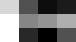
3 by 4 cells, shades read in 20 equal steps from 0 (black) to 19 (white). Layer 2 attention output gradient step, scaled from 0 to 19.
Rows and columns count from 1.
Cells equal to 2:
1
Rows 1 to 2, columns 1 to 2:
16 6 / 19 10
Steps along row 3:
down down up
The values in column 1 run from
16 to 19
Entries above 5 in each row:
2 4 2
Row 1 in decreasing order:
16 6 2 1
